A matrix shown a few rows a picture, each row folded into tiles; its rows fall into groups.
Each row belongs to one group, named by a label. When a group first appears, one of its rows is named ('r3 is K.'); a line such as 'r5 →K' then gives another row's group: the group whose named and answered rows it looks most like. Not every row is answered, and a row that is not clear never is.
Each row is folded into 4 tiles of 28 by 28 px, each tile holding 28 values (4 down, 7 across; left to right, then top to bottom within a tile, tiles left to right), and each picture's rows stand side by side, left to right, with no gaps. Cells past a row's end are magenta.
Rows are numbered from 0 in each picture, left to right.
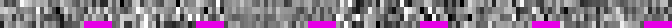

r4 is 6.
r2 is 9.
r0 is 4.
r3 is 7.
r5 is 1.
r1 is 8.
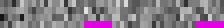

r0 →6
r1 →7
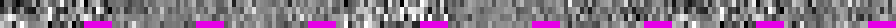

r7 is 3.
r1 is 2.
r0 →2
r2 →8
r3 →8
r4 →6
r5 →3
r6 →2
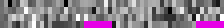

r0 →8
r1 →4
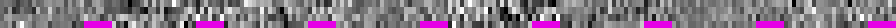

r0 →2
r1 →2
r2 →4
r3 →7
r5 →3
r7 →8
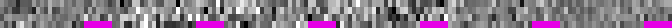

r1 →8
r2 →9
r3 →4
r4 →7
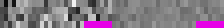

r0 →6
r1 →6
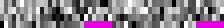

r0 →4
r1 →9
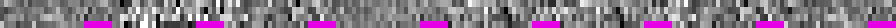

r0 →1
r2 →7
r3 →1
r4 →4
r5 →4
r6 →7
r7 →1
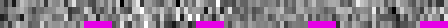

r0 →6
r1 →8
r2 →1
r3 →4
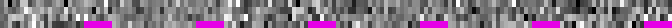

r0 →8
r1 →3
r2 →7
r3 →2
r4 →3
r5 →2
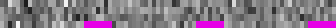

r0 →3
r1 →9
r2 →3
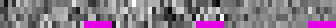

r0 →6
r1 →4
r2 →6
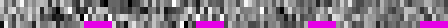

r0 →4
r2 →4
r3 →7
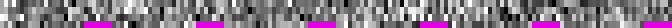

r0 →7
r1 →9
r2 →3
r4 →4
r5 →1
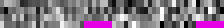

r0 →1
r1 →2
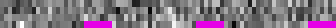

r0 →2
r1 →1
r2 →3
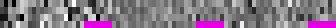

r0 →6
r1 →1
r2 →3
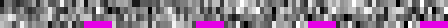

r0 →2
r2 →9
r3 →9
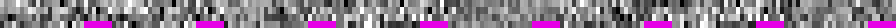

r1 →9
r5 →4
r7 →6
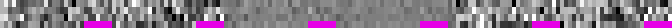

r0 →7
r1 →4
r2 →6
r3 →6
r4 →8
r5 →4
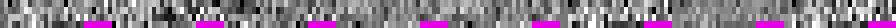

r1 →4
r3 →9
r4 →9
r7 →8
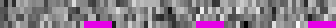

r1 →4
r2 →9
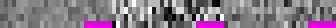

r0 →6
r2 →9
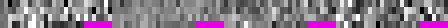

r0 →8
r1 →8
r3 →7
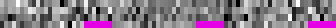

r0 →9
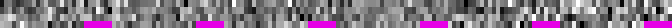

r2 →3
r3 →6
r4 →2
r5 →9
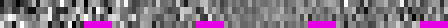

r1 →7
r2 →1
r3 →3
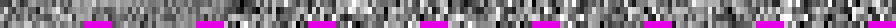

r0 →1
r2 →2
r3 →9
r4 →2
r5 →7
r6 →4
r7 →7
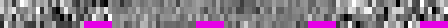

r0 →4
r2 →2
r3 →9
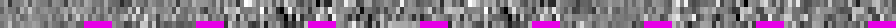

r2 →4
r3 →3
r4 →4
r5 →2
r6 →7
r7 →7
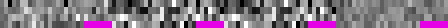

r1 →2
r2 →2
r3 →6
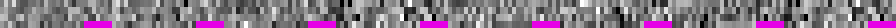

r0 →7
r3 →6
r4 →8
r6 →3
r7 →6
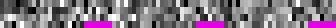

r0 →2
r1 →7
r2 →6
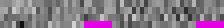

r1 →3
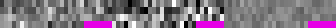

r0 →2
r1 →2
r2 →6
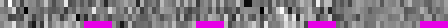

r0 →3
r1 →3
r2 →1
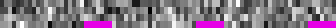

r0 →2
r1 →1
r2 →7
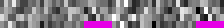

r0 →7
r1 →7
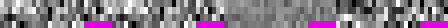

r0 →9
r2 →9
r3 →2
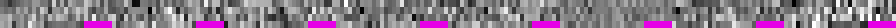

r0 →8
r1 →1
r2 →4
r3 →3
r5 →3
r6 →1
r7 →8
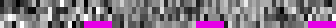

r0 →2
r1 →3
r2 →4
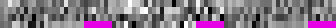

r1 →9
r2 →3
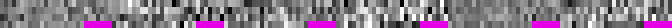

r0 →6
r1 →9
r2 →1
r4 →1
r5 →8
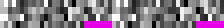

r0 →7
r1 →7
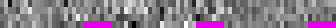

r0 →8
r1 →9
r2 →1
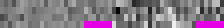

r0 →6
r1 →1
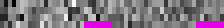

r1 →3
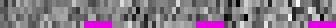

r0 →6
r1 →3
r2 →6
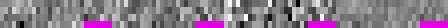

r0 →9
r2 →7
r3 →9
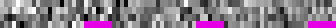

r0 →9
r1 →6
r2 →4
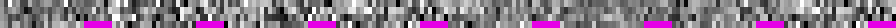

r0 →3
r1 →7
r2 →4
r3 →9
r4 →9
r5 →1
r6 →6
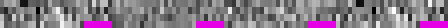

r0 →1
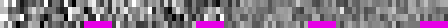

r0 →7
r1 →4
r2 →6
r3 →1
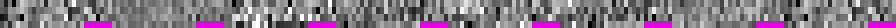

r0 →6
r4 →9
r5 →3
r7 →6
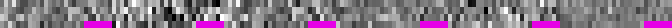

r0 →7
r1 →4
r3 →1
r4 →1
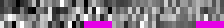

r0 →2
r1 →8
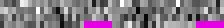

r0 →4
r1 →3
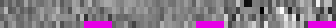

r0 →1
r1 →9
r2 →1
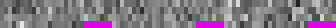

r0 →2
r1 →3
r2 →7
